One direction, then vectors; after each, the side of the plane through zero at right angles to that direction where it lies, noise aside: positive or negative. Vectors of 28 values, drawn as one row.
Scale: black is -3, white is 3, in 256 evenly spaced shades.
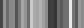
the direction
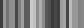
positive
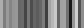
negative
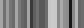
negative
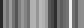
positive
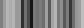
negative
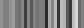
negative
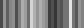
positive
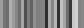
negative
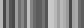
negative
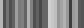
negative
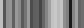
negative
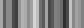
positive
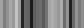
negative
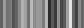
positive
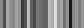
negative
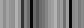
negative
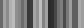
positive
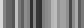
negative
